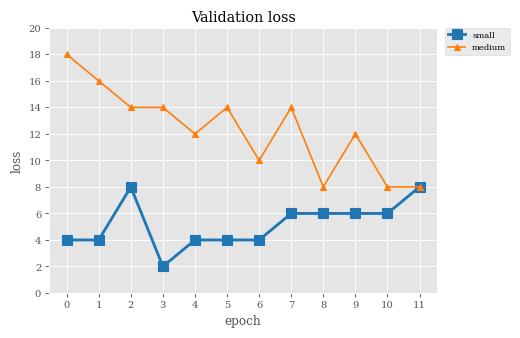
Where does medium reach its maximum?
0
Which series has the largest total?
medium
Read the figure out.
Title: Validation loss
x-axis: epoch, ticks 0 1 2 3 4 5 6 7 8 9 10 11
y-axis: loss, ticks 0 2 4 6 8 10 12 14 16 18 20
Legend: small, medium
Values:
small: 4 4 8 2 4 4 4 6 6 6 6 8
medium: 18 16 14 14 12 14 10 14 8 12 8 8
